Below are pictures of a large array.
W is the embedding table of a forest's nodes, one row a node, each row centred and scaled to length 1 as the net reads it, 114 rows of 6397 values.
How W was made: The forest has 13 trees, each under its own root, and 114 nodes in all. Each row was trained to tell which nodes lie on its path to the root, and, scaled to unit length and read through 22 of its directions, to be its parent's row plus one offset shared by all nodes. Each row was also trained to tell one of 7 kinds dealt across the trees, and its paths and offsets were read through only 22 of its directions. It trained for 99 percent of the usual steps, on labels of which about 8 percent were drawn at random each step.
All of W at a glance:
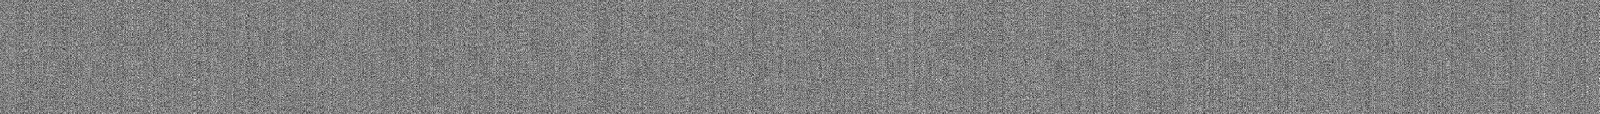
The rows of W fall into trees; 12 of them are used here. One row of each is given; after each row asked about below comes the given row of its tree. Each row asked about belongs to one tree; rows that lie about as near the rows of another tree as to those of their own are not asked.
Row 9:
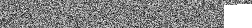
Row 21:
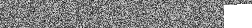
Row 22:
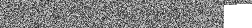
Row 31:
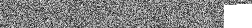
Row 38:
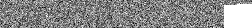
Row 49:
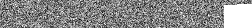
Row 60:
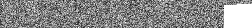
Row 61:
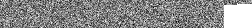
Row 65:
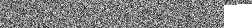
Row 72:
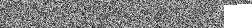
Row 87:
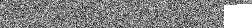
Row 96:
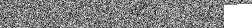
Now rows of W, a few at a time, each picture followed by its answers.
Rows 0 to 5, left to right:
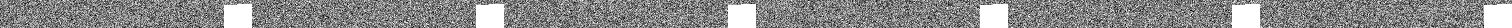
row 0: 96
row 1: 87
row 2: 65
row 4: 96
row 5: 61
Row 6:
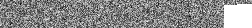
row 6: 65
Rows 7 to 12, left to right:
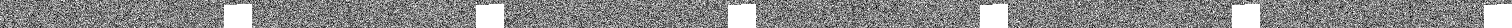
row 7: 87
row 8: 38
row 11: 61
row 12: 49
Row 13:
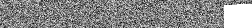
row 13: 22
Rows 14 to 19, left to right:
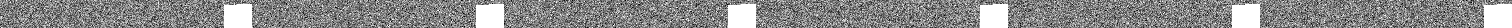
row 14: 87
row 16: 60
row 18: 96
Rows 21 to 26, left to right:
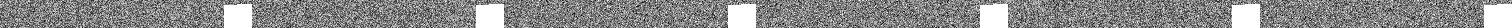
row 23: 96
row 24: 96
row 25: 49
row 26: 96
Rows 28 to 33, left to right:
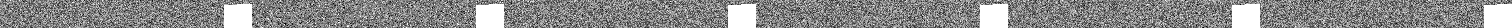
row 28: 87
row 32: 60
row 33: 49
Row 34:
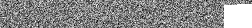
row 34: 65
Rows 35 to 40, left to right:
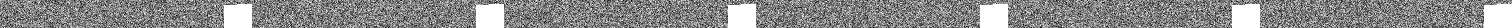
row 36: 87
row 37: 49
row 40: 60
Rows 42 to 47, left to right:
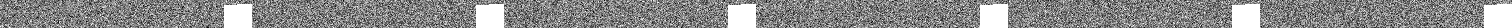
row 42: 9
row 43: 65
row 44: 65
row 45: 65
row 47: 38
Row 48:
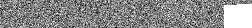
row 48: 38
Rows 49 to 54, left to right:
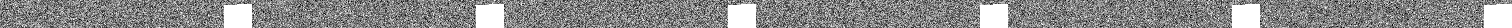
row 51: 22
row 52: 21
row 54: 38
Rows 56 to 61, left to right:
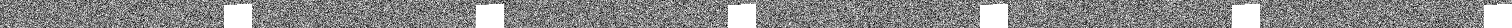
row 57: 31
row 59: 49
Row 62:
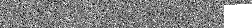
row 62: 49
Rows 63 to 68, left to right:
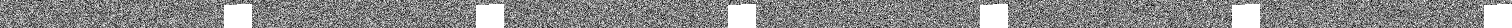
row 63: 87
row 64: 96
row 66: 87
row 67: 96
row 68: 9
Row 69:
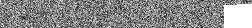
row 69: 72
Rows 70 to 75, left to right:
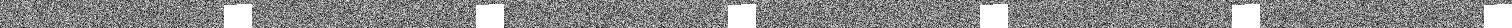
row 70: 49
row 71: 87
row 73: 21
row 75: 49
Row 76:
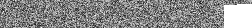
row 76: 21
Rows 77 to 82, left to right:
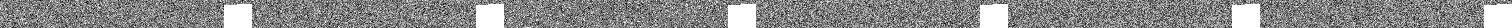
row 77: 87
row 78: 60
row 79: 38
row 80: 65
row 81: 22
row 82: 38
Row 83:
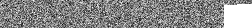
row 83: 65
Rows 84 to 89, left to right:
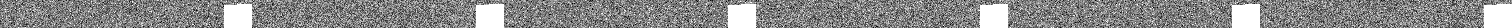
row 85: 22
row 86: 61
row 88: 49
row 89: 61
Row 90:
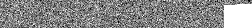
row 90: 49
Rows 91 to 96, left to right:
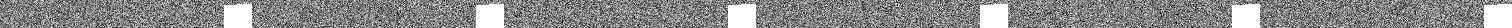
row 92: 38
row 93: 60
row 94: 96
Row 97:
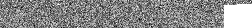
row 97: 38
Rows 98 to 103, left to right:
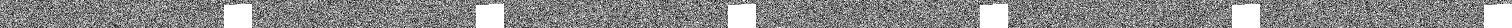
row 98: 87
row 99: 61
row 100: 49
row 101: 38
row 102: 87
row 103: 96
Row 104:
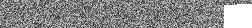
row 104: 22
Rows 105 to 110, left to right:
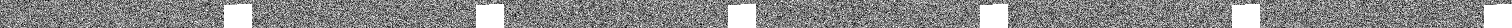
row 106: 9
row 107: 38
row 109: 72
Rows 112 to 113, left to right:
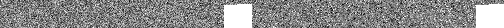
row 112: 96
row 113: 38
